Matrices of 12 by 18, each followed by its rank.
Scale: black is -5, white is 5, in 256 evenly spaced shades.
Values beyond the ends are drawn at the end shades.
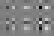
one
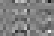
two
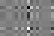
one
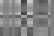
one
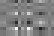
one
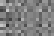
two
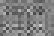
two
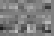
two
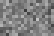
full rank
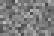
full rank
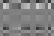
one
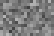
full rank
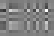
one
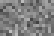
full rank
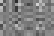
two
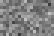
full rank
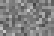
full rank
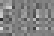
two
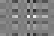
one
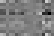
two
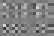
two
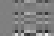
one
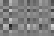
one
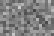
full rank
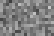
full rank
